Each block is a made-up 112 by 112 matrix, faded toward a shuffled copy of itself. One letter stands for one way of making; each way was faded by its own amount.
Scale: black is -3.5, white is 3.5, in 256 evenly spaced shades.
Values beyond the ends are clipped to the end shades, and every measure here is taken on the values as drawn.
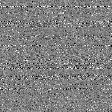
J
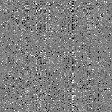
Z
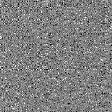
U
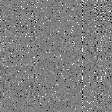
Z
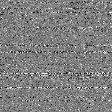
J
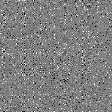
Z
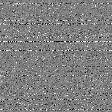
J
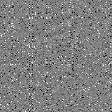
Z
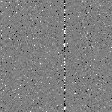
Z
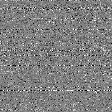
J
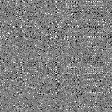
U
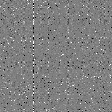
Z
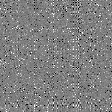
Z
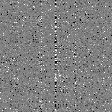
Z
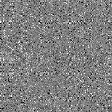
U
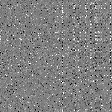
Z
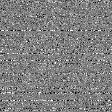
J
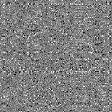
U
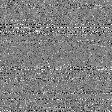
J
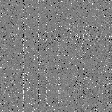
Z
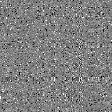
U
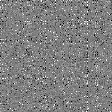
Z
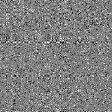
U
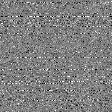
J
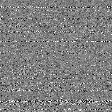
J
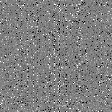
Z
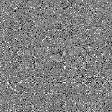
U
